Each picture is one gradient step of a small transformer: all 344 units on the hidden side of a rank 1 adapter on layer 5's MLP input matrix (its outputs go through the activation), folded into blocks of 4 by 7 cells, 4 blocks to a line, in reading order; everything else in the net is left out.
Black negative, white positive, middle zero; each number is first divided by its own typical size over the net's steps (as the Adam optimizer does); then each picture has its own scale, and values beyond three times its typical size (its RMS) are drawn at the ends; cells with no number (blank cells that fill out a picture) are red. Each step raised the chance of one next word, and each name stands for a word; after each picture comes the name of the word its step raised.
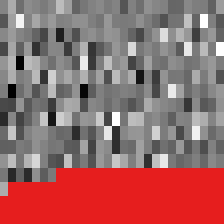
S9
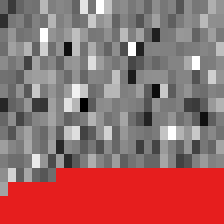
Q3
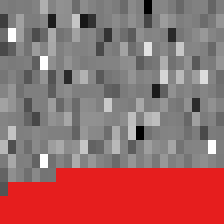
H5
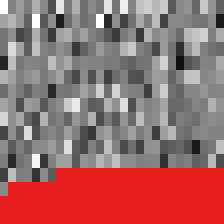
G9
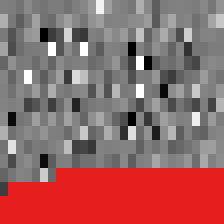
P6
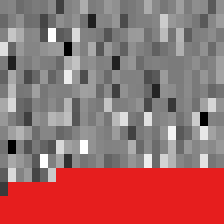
H5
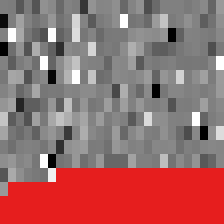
H5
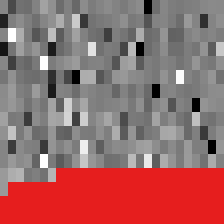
H5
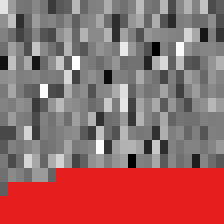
G9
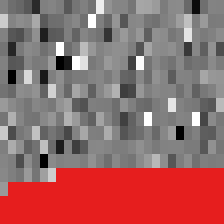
P6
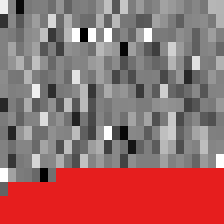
Q3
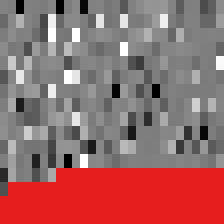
H5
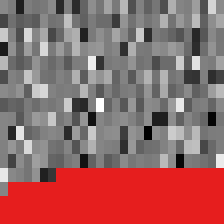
Q3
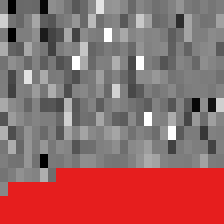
P6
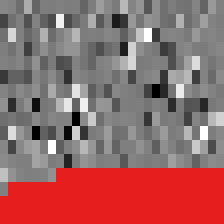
Q3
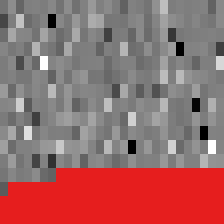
H5
